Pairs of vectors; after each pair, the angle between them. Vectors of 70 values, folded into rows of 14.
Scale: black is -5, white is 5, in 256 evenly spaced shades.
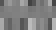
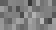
partly aligned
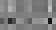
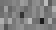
partly opposed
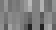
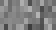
partly aligned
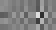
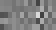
nearly parallel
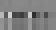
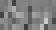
partly opposed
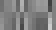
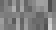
nearly parallel
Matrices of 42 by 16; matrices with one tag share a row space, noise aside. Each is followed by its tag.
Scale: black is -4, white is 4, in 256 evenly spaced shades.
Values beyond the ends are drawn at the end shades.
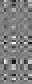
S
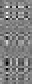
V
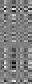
S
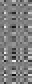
S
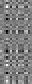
V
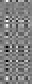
V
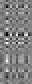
V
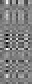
V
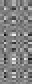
S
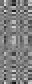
S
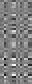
S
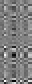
S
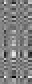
S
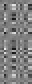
S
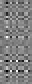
V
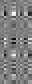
S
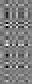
V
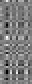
V
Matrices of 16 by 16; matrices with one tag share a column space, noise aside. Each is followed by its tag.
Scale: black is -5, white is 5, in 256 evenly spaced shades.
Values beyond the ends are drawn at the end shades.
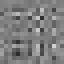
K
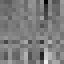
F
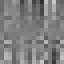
F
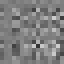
K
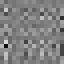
K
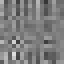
F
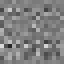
K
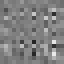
K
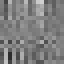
F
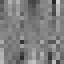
F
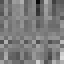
F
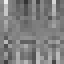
F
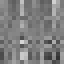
F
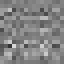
K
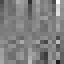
F
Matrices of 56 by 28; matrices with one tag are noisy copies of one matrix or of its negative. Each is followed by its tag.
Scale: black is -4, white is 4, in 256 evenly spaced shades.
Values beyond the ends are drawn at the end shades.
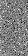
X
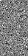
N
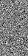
N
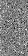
X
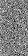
X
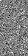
N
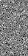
N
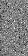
X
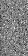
X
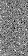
X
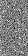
X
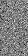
X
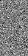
N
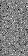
X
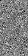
N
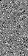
N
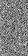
X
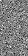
N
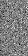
X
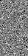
N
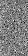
X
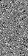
N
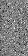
X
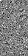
N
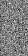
X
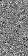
N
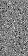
X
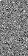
N
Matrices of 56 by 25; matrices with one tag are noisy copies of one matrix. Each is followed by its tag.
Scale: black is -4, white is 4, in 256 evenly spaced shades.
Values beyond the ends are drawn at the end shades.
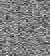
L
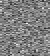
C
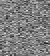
L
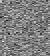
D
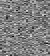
L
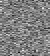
C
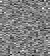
C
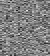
L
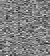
L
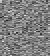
D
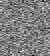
C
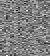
L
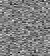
C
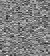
L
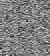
L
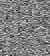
L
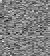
D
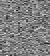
L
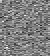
D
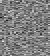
D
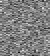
C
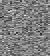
D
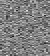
L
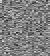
D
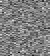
C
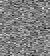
C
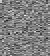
D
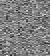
L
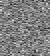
C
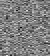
L
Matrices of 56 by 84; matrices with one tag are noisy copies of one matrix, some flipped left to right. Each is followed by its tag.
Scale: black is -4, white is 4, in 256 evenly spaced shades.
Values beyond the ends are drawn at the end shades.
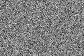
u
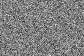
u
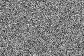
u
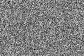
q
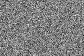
u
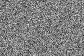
u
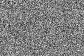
q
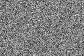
u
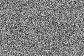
q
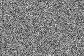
u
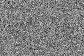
q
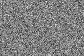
u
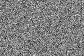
u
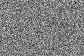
q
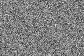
u
